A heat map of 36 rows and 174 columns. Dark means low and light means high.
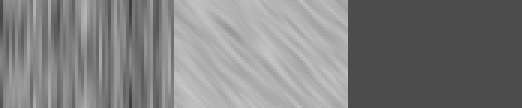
It is made of 1 by 3 panels. Panel 1,1: middling, streaked downward. Panel 1,2: high, slanting down to the right, faint in contrast. Panel 1,3: low, flat.
